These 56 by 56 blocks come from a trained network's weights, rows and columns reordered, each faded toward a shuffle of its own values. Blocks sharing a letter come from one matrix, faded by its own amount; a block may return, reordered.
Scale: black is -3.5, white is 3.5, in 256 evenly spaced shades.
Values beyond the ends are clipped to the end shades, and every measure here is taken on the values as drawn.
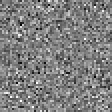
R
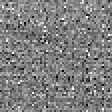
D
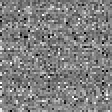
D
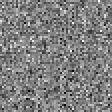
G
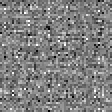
D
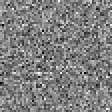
G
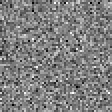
G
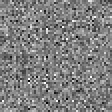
R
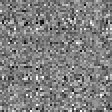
R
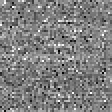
D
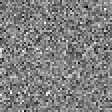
G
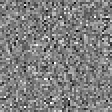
R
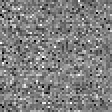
D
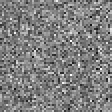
G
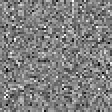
R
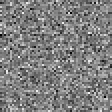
G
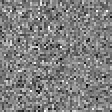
R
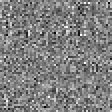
G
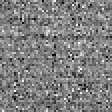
D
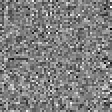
G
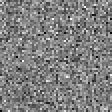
G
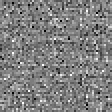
D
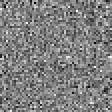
G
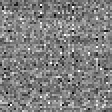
D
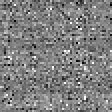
D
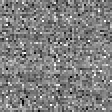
D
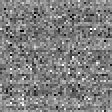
D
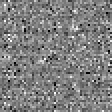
D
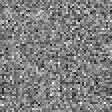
G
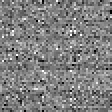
D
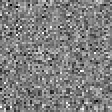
R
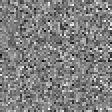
R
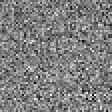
G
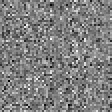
R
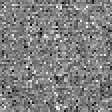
D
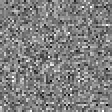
G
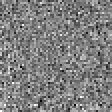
G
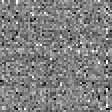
D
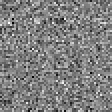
G
